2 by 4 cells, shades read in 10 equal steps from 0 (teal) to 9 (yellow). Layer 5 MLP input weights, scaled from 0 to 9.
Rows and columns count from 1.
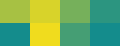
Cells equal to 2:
1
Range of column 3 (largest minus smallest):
2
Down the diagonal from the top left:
6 9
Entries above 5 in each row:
2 1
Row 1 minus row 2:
6 -1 2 1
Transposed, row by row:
6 0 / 8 9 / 4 2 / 1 0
